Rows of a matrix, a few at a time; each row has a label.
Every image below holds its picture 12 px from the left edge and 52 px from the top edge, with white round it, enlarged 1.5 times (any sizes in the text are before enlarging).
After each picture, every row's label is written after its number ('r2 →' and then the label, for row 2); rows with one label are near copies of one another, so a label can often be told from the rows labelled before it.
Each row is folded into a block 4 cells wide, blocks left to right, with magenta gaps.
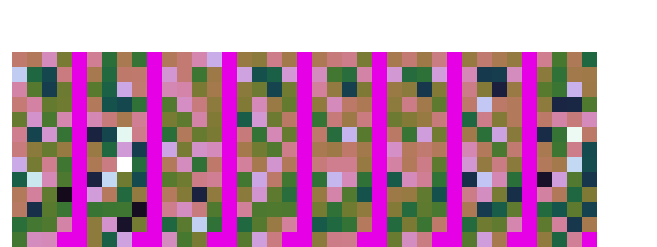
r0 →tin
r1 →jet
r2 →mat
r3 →tin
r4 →tin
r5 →tin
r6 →tin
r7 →jet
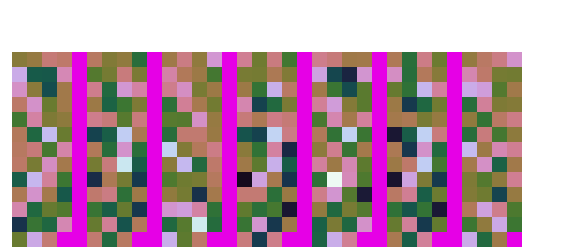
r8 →tin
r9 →jet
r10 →mat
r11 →jet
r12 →tin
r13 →jet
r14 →mat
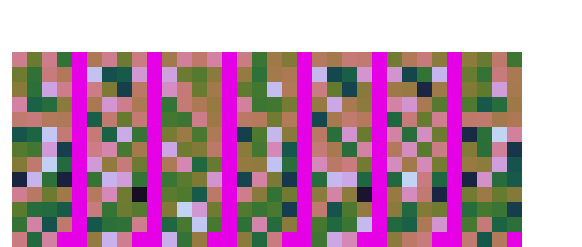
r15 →jet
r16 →tin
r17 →mat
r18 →jet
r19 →tin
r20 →tin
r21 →jet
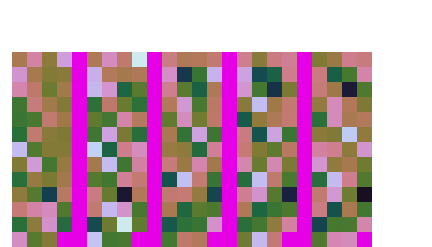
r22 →mat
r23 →mat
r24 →tin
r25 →tin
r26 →tin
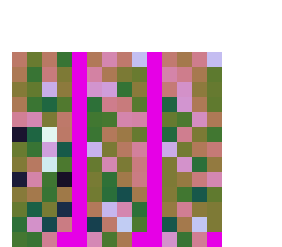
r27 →jet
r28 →mat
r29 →mat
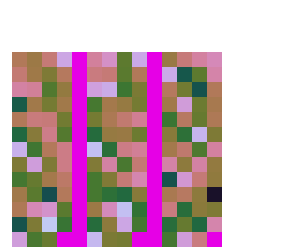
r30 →mat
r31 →mat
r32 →tin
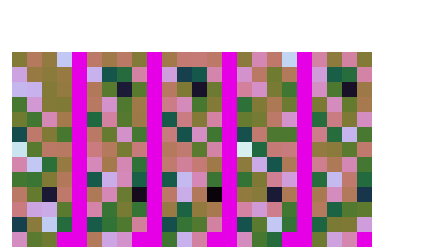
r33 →mat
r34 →tin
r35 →tin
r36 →mat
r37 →tin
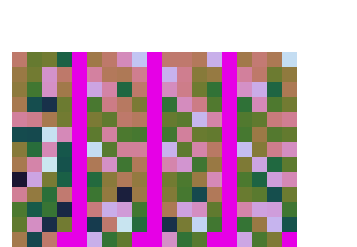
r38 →jet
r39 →mat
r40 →mat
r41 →mat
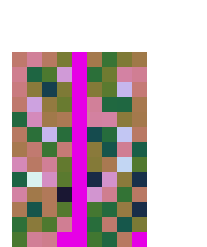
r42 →tin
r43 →jet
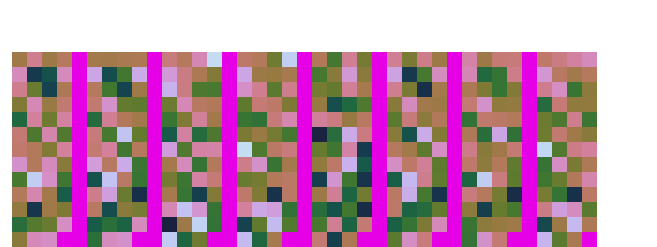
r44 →tin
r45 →tin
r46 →mat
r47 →mat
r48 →jet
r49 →tin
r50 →tin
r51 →mat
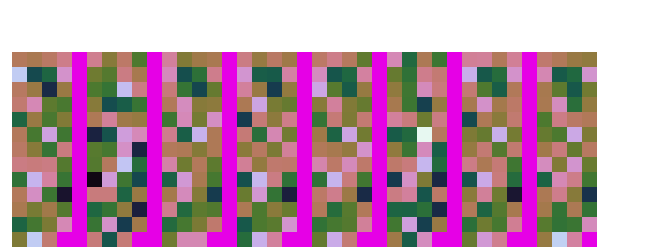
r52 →tin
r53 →jet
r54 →tin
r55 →tin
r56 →tin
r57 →jet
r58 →tin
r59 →tin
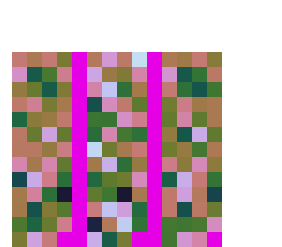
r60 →tin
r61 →mat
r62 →tin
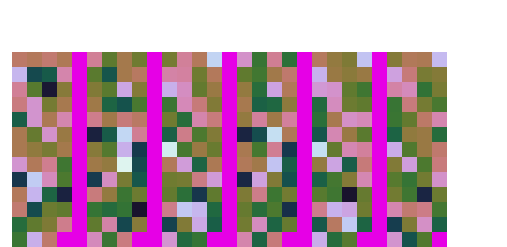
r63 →tin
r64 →jet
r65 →mat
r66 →jet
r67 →mat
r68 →mat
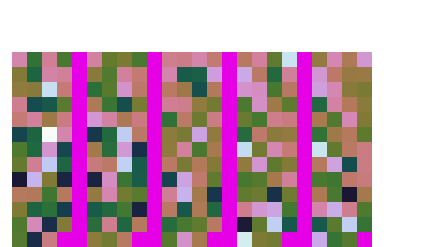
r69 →jet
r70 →jet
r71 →tin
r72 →mat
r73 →mat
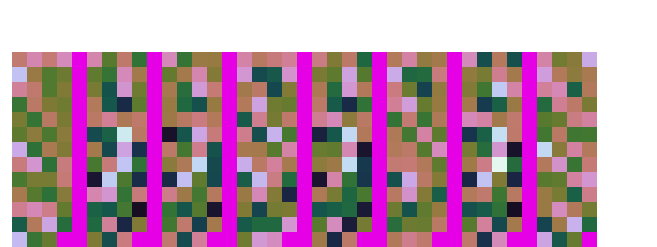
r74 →mat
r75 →jet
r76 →jet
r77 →tin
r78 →jet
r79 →tin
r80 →jet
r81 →mat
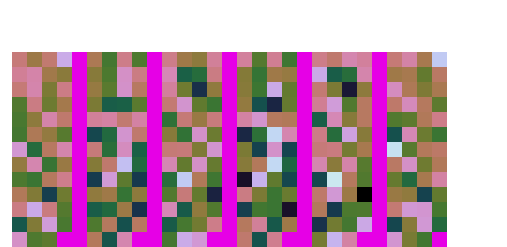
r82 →mat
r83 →jet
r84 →tin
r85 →jet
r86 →tin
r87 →mat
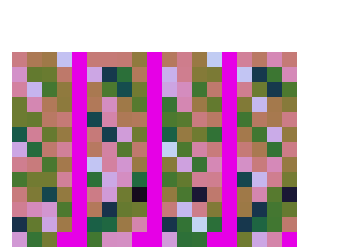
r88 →mat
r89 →tin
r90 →mat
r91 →tin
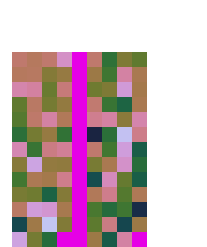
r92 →mat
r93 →jet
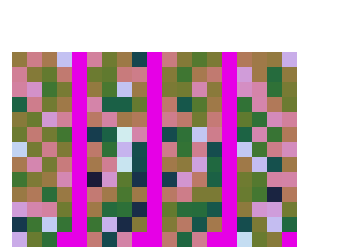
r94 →mat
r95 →jet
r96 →jet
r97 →mat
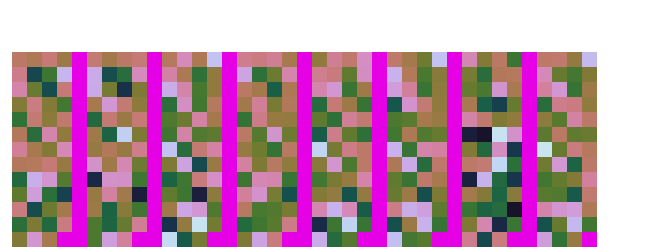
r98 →tin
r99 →tin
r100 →mat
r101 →tin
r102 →mat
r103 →mat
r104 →jet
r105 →mat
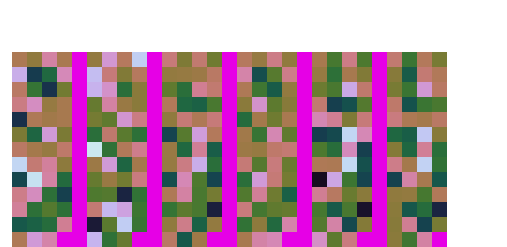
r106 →tin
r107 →mat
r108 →jet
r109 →tin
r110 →jet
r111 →jet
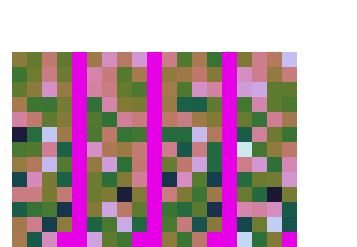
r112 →jet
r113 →mat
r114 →jet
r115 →mat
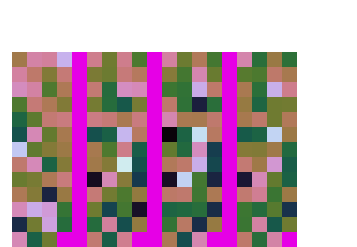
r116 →mat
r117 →jet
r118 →jet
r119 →jet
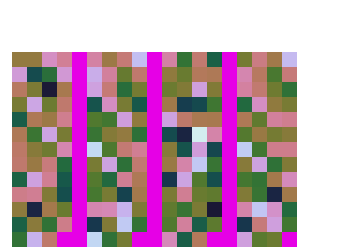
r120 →tin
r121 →mat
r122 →jet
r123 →mat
